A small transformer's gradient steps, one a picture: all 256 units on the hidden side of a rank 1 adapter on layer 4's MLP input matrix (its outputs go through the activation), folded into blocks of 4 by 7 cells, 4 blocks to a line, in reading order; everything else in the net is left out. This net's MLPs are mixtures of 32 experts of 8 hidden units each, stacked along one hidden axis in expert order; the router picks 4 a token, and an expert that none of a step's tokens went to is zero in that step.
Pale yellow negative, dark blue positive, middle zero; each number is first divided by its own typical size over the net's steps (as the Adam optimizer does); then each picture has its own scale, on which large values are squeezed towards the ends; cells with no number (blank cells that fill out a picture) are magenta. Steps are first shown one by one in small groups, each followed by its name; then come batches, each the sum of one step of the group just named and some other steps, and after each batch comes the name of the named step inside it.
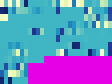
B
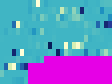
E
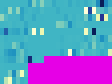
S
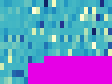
S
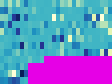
B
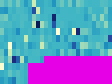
B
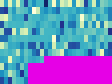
B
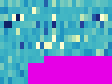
B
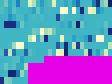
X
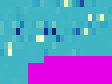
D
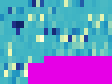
D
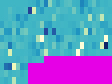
D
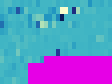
X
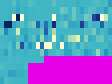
X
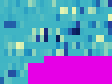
X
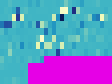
D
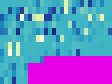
D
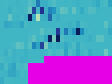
X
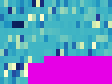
X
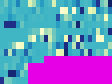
X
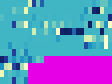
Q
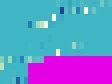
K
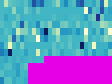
Q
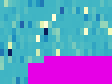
K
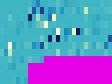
K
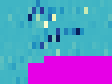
K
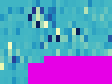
K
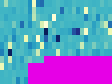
K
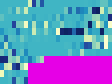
Q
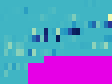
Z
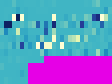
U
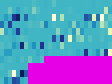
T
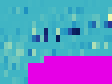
Z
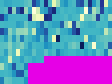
Z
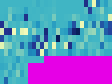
Z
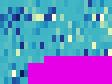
T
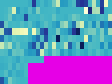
Z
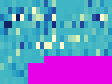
U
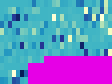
T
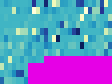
Z
